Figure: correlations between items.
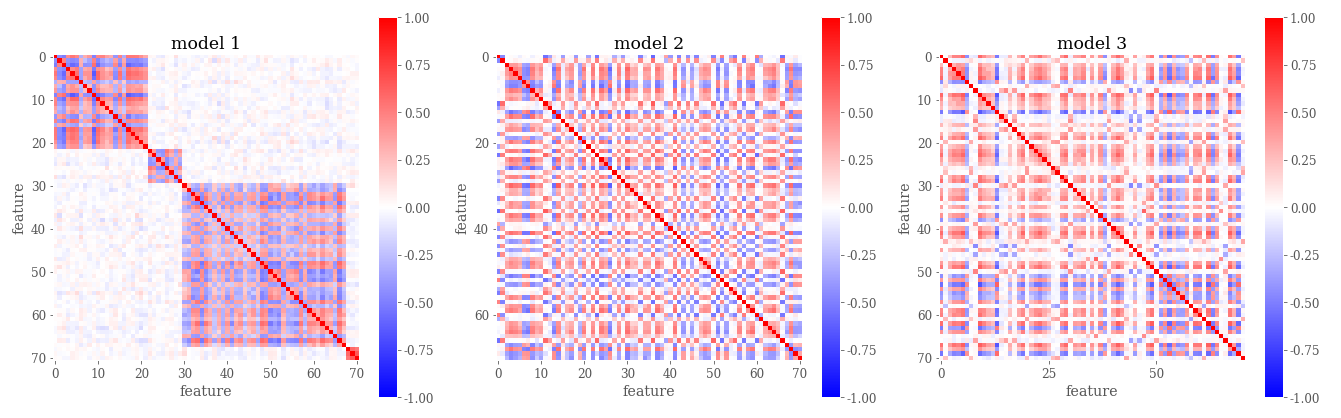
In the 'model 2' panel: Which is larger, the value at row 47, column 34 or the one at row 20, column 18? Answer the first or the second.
the first
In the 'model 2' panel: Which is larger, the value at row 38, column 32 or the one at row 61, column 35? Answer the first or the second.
the first
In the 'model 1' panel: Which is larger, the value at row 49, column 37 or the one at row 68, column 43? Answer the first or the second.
the second
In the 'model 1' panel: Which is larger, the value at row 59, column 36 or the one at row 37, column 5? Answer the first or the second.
the first
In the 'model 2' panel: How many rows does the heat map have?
71
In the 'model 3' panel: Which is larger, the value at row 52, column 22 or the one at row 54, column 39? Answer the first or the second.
the first
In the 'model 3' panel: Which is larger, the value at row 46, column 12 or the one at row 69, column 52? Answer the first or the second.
the first
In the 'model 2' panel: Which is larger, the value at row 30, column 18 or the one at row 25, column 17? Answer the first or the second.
the second
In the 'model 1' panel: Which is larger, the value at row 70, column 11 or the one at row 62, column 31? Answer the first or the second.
the first
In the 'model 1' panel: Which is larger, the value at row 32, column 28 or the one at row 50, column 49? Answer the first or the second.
the first
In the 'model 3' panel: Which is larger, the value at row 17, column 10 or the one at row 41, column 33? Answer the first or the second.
the second
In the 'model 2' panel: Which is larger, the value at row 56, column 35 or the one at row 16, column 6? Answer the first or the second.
the first
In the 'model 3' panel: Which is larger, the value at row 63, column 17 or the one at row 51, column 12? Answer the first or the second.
the first
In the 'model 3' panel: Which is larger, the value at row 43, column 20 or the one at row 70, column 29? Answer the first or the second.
the first
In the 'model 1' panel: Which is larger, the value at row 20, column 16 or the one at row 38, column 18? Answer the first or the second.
the second
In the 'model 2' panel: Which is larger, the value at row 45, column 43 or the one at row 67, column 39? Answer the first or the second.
the first
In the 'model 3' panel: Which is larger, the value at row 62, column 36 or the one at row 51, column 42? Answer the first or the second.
the first
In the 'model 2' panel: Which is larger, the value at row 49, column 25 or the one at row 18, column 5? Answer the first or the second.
the first
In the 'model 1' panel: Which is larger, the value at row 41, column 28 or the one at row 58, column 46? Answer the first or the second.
the first
